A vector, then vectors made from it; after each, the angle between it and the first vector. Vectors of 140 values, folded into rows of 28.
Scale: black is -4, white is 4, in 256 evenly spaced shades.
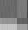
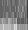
nearly parallel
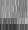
nearly opposite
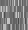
orthogonal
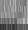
nearly opposite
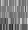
partly opposed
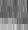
nearly parallel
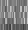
partly opposed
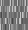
orthogonal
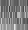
partly aligned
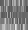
partly aligned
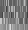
partly aligned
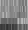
nearly opposite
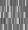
orthogonal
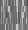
orthogonal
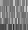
partly opposed
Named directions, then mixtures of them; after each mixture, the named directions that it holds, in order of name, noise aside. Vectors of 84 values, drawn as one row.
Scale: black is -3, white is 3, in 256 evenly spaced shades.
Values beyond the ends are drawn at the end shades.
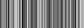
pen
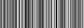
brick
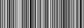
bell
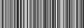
brick, pen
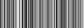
bell, brick, pen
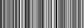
brick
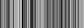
bell, pen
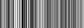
bell, pen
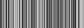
pen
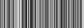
bell, brick, pen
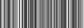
bell, brick, pen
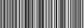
brick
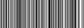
bell, pen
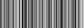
brick, pen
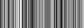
bell, brick, pen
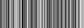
pen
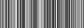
brick, pen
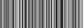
brick, pen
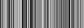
bell, pen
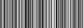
brick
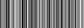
pen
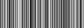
bell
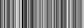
bell, brick, pen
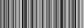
brick, pen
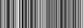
bell, brick, pen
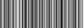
brick, pen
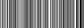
bell, pen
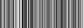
bell, brick, pen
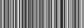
brick, pen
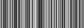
bell, brick, pen
